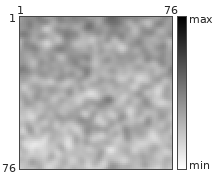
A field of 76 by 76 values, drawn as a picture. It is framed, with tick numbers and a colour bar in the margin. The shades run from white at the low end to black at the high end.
Overall the values sit about 30% of the way up the scale. Values rise toward the top. The bottom left is the ninth with the lowest average. No single row or column stands out from its neighbours. The field is mottled with small blotches.
